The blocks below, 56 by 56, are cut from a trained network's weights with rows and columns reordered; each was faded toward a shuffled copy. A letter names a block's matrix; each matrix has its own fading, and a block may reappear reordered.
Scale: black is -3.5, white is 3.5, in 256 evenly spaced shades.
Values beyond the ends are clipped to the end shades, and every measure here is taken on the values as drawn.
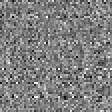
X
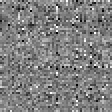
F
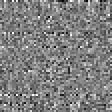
X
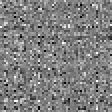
F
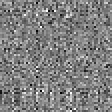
X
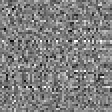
X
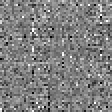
F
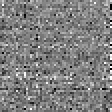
F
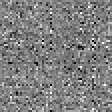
F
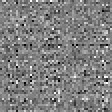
F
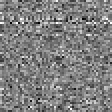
X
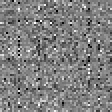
F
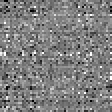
F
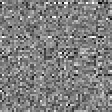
X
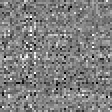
F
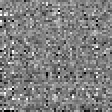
F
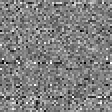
X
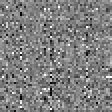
F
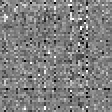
F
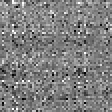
F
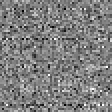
X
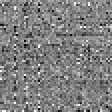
F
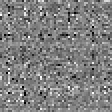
F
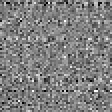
X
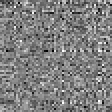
X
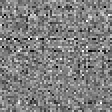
X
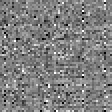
F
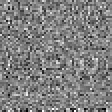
X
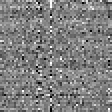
F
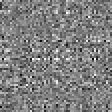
X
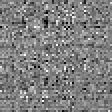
F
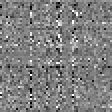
F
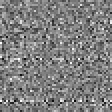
X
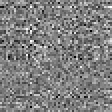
X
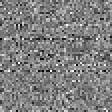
X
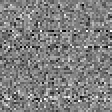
X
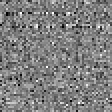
X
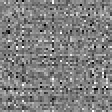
F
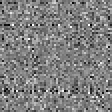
X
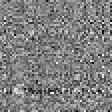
X
